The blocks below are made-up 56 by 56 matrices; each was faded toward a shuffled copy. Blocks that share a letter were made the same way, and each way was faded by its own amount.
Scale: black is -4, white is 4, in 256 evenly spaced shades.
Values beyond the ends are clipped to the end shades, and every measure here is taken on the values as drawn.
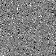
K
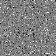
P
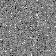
K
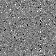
K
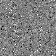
K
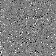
P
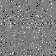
P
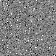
K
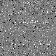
P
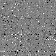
P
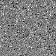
K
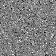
K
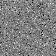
K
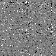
P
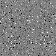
P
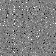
P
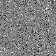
K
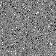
K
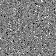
K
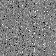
K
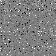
P
